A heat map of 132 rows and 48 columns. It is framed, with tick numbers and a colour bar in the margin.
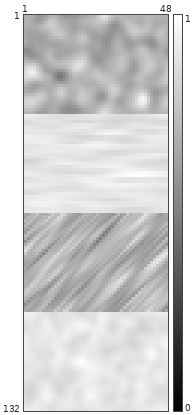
The table splits into 4 rows of 1 panel. Panel 1,1: high, blotchy. Panel 2,1: very high, streaked across, faint in contrast. Panel 3,1: high, slanting up to the right. Panel 4,1: very high, blotchy, faint in contrast.
